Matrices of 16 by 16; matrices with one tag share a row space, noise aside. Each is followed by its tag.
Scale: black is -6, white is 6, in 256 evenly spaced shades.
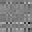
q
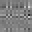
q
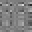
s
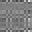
q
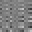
s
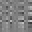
s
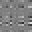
s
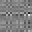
q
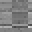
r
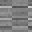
r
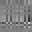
q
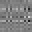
q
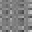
s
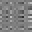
s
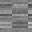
r
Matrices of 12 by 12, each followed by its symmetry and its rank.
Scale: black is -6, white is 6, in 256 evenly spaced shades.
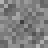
symmetric, full rank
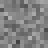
neither, full rank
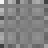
symmetric, rank one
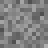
symmetric, full rank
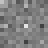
symmetric, rank two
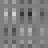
neither, rank one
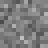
neither, full rank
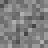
symmetric, full rank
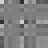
symmetric, rank one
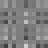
neither, rank one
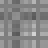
symmetric, rank one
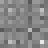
symmetric, rank two
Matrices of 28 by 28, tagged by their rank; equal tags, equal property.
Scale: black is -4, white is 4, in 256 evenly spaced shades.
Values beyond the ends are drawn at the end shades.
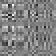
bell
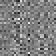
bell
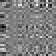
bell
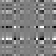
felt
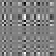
felt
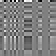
felt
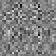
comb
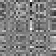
bell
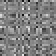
bell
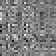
comb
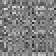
comb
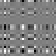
felt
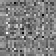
comb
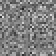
comb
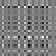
felt
